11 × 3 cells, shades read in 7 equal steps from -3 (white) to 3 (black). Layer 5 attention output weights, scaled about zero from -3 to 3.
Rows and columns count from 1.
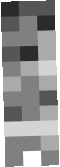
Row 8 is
1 0 -1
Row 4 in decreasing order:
2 1 -1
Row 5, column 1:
0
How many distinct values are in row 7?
2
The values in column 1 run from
-2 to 2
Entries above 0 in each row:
3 2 0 2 0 0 1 1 0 0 0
